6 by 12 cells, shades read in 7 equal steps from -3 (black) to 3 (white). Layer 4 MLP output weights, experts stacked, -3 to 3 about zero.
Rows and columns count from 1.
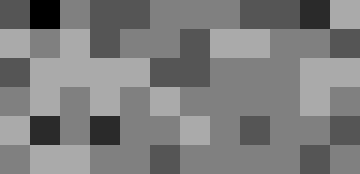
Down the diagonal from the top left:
-1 0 1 1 0 -1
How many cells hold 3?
0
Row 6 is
0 1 1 0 0 -1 0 0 0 0 -1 0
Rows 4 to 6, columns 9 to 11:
0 0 1 | -1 0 0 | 0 0 -1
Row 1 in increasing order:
-3 -2 -1 -1 -1 -1 -1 0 0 0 0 1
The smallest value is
-3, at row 1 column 2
